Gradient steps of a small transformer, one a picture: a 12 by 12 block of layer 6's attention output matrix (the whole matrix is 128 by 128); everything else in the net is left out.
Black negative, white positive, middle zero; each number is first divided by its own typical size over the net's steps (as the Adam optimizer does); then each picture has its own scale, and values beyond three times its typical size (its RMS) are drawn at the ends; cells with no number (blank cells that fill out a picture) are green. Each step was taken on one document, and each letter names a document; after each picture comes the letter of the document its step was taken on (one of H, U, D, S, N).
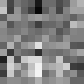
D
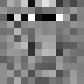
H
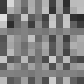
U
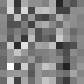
H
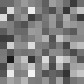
U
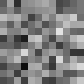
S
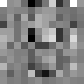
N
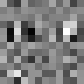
U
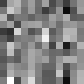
U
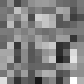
H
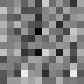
D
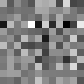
D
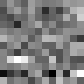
S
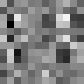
H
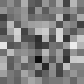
D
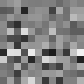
S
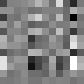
N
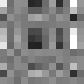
N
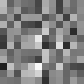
D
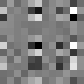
N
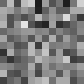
U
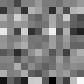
S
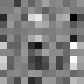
N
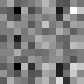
H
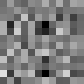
H
